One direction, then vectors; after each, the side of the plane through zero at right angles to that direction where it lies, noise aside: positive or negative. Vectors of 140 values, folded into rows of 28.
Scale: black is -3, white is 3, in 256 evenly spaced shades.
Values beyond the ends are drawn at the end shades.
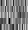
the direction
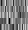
positive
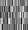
negative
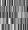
negative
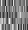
negative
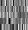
positive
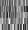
negative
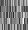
negative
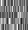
negative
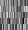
positive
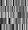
positive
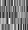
negative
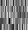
positive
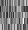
negative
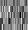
positive
